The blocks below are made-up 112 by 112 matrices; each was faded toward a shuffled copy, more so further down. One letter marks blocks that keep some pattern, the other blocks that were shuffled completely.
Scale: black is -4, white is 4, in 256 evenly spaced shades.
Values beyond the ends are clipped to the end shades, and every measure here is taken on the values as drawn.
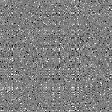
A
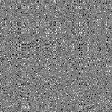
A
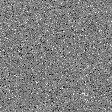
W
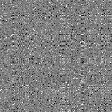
A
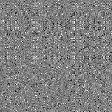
A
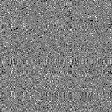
A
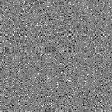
A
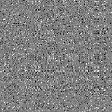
A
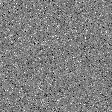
W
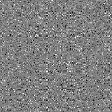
A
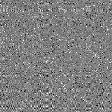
A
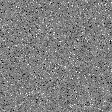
W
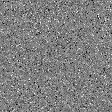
W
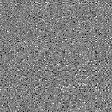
A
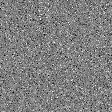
W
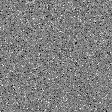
W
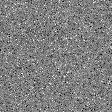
W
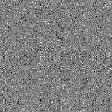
A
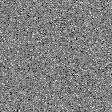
W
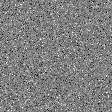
W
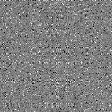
A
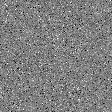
W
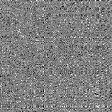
A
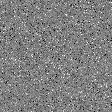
W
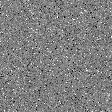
W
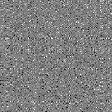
A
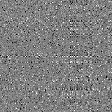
A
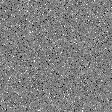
W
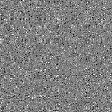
A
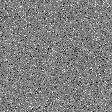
W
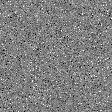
W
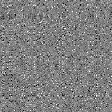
A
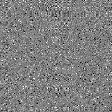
A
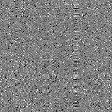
A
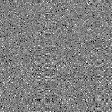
A
